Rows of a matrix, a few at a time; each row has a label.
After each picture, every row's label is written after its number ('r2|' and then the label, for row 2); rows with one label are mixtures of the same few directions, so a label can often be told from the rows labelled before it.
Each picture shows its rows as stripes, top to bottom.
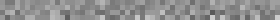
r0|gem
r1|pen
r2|gem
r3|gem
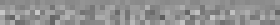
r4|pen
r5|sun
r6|pen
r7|gem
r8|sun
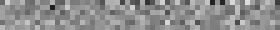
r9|gem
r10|gem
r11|sun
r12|pen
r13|sun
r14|pen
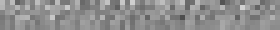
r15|sun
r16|pen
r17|gem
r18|sun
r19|sun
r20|sun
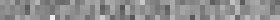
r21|pen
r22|sun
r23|sun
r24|gem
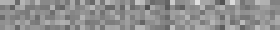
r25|pen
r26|sun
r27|sun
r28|pen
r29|pen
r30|pen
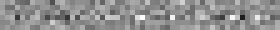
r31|sun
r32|gem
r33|sun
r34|pen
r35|gem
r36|pen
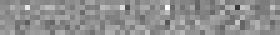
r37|pen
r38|sun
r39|pen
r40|pen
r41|sun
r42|pen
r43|sun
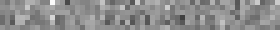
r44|gem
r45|sun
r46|pen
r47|sun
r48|sun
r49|pen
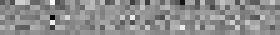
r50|sun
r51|pen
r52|pen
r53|gem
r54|gem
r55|sun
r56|pen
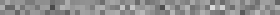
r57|gem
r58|gem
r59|pen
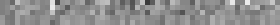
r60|gem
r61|gem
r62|sun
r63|gem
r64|gem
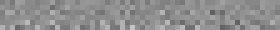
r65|sun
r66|gem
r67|gem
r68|pen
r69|sun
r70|sun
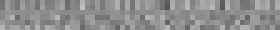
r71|pen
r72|pen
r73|gem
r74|gem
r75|sun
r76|pen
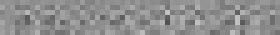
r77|pen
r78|sun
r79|sun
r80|sun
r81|sun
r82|sun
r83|pen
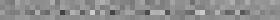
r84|gem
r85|sun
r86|sun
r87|sun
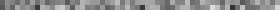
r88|pen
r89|pen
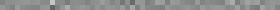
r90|gem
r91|gem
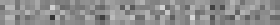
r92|pen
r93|gem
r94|sun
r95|gem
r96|gem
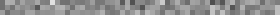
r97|gem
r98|pen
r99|gem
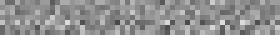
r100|gem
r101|gem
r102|sun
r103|gem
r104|pen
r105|pen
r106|pen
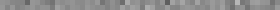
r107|sun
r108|gem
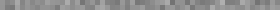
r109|pen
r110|gem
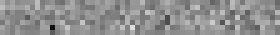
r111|pen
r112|pen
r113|gem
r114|sun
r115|pen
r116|gem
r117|gem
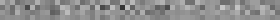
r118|sun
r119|sun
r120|gem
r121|sun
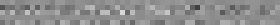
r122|sun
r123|pen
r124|sun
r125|gem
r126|sun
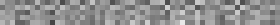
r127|sun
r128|sun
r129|sun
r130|pen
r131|sun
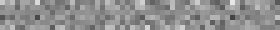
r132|pen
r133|pen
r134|gem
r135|pen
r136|gem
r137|sun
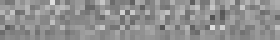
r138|gem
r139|pen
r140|sun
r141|gem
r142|gem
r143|gem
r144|pen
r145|pen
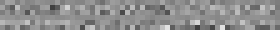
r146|gem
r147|gem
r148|sun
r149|pen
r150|pen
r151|pen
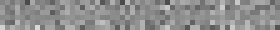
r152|sun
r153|pen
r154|gem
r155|sun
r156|gem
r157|pen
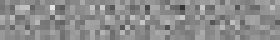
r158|pen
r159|sun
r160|sun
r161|sun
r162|pen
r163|sun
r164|sun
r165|sun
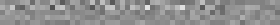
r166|sun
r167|sun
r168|gem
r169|pen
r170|pen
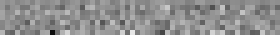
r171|sun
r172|pen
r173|pen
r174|sun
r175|sun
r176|pen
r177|gem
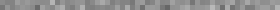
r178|gem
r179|pen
